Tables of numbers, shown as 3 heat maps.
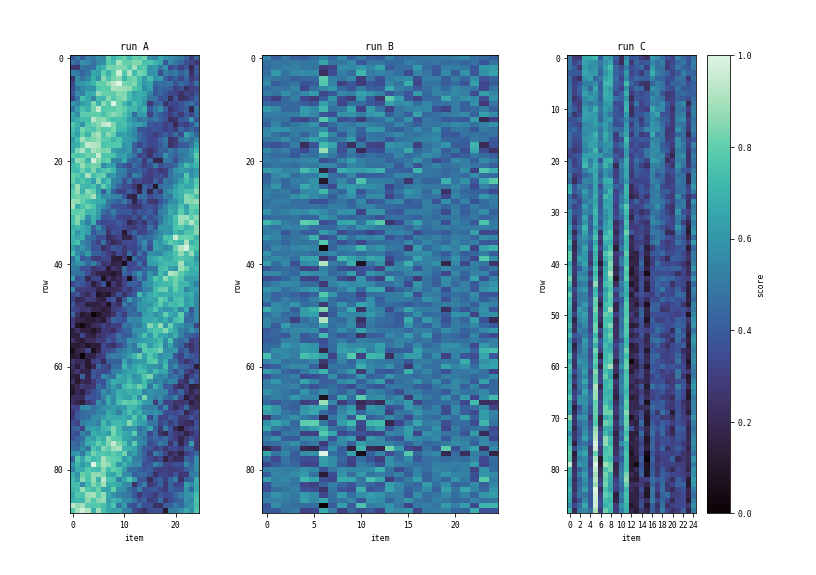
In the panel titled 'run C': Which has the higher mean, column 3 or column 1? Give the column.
3
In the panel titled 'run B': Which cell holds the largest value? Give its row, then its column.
77, 6
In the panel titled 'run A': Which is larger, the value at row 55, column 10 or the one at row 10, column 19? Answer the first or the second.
the first
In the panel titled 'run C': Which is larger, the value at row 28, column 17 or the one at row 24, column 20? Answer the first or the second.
the first
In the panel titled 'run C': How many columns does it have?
25
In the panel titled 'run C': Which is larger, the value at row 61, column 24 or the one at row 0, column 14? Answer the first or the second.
the first
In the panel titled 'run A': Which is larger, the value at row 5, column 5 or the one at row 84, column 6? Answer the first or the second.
the first
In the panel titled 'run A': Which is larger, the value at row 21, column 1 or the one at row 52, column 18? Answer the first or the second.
the first
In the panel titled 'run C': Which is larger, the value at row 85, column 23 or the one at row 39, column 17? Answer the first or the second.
the second
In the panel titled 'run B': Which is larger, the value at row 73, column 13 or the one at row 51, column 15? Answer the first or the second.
the second
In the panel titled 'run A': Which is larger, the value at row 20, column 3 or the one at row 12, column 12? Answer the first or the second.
the first
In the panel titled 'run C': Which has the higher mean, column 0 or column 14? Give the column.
0
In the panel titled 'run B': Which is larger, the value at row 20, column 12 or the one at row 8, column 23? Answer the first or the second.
the first
